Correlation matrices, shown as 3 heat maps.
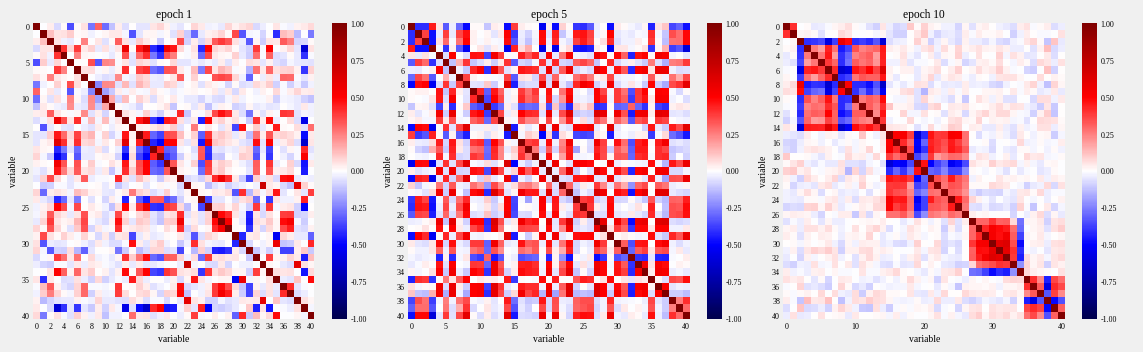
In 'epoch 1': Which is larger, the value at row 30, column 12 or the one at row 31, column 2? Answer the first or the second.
the first
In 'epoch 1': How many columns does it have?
41
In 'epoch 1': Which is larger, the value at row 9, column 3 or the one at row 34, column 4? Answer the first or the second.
the second
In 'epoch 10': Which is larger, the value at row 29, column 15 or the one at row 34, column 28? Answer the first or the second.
the first
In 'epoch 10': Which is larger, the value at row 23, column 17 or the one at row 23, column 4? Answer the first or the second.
the first
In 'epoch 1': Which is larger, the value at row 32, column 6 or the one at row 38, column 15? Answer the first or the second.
the first
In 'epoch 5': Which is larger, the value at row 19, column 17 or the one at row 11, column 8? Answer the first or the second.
the second
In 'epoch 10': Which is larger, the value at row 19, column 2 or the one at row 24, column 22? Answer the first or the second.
the second
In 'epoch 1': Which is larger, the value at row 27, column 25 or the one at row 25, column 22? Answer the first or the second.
the first
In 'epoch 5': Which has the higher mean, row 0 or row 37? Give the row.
37
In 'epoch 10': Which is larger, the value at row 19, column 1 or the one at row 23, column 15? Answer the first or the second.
the second
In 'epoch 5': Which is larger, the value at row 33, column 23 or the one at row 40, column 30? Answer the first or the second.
the first
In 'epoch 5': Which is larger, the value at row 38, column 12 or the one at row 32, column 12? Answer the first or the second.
the first
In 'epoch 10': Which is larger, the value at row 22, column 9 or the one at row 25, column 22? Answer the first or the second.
the second
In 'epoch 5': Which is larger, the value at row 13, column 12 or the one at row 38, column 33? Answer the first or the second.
the first
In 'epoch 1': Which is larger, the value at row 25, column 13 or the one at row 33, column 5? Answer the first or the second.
the first
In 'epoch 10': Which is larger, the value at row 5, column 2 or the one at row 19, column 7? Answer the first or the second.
the second
